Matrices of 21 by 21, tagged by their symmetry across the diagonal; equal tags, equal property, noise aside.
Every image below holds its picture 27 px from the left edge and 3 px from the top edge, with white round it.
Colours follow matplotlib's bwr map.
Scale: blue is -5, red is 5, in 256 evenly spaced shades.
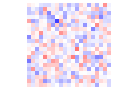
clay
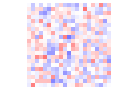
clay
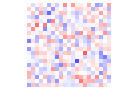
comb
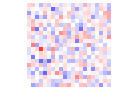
clay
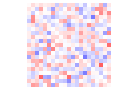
clay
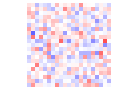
clay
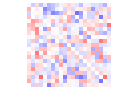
comb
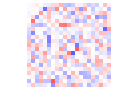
comb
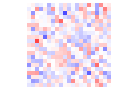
comb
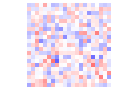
clay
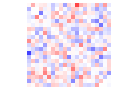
comb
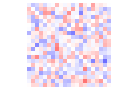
comb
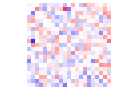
comb
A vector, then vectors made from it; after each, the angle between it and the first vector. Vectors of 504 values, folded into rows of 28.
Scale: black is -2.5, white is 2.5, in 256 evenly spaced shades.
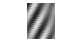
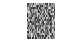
orthogonal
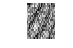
partly aligned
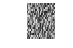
orthogonal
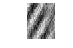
nearly opposite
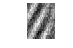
nearly parallel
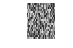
orthogonal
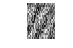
partly aligned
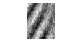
nearly opposite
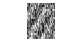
partly aligned
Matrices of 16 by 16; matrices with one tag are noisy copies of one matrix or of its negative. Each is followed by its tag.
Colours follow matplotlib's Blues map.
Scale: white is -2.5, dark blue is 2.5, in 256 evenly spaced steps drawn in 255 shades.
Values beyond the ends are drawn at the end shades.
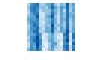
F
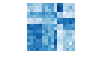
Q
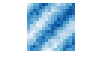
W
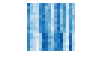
F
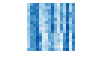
F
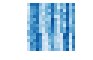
F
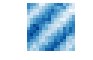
W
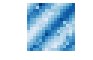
W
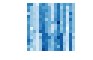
F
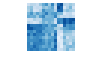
Q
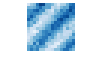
W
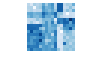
Q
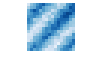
W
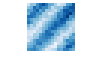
W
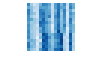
F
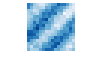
W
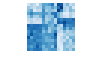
Q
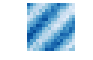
W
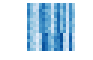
F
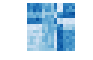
Q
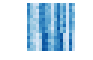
F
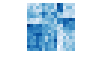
Q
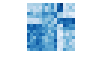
Q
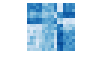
Q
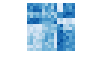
Q
